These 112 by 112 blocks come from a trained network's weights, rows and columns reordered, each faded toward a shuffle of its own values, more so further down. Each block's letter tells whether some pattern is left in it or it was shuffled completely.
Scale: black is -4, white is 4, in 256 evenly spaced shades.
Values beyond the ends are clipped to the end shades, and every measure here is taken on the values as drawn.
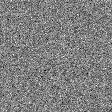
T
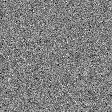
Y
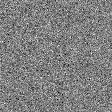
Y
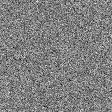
Y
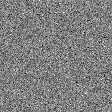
T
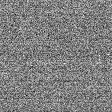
Y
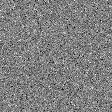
T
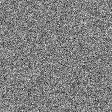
Y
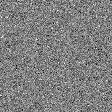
T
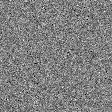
T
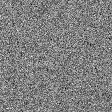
T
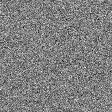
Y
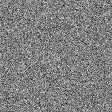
Y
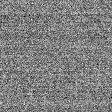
Y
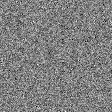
T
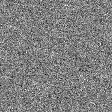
T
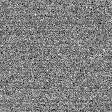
Y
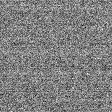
Y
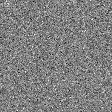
T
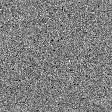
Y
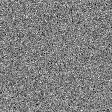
T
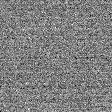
Y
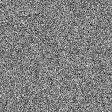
Y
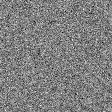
T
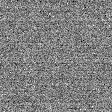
Y
